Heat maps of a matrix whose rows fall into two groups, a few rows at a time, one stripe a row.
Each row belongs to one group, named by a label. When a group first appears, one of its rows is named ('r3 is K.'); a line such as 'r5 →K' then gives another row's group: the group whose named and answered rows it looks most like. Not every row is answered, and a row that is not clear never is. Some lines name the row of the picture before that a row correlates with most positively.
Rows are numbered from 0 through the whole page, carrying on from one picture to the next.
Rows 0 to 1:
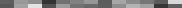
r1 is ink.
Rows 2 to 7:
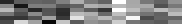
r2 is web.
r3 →web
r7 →ink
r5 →web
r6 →web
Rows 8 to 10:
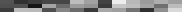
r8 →web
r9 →web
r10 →ink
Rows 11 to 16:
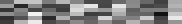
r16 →ink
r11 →ink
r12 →web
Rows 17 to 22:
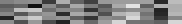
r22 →web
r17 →ink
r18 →web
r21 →ink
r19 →ink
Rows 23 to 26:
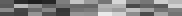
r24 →ink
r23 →web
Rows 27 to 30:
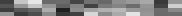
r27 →ink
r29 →web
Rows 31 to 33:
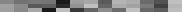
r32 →web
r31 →web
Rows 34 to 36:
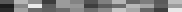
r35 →ink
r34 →ink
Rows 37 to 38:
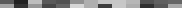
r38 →web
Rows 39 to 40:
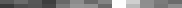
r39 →web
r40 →web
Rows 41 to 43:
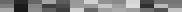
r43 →web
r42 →web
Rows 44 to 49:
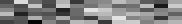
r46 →web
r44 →ink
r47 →web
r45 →ink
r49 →web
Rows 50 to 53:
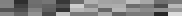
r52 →web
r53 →ink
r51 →web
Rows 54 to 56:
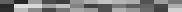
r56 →ink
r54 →web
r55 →ink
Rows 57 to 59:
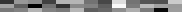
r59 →ink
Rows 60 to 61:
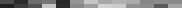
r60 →web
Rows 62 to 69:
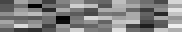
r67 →web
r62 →ink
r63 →web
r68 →ink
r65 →ink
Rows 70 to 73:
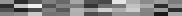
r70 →web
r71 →ink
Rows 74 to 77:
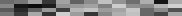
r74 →ink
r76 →web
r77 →ink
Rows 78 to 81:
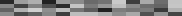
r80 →ink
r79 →web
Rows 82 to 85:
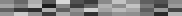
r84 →web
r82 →ink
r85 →ink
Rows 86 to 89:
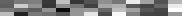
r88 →web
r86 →ink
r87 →ink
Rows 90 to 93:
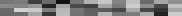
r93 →ink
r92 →ink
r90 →web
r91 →ink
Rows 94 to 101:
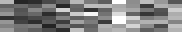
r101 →web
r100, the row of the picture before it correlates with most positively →91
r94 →web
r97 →web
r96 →ink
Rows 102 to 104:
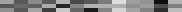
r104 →ink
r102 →ink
